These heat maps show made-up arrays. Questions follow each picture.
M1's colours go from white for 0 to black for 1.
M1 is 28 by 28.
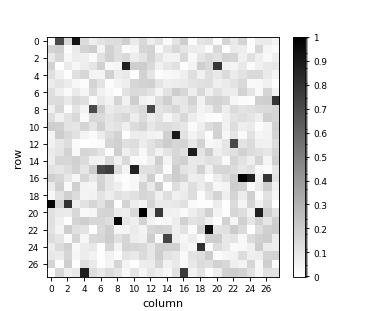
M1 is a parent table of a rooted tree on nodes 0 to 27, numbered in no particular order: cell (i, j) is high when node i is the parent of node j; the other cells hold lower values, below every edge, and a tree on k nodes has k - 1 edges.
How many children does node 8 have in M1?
2
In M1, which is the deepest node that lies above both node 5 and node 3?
8
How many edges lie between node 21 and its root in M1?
0
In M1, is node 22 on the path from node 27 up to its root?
yes
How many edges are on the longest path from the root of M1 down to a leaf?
14
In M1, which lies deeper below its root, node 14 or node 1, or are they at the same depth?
node 14
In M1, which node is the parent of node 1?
0
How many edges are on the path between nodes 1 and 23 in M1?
9
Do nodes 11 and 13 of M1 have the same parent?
yes
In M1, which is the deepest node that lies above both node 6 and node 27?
15
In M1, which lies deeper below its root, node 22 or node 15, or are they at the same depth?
node 15
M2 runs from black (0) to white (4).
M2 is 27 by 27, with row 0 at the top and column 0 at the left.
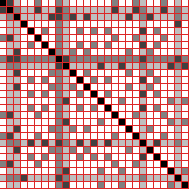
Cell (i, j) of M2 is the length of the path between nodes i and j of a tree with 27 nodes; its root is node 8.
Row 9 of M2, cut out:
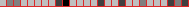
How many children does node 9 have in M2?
4
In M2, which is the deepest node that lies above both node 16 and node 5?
1
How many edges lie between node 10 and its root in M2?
2
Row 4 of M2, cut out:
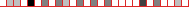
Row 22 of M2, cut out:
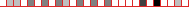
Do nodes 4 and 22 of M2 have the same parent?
yes
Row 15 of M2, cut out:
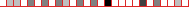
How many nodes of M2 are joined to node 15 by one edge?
1
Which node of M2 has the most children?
20
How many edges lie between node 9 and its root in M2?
1
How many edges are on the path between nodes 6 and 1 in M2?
3
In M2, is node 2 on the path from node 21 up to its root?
yes
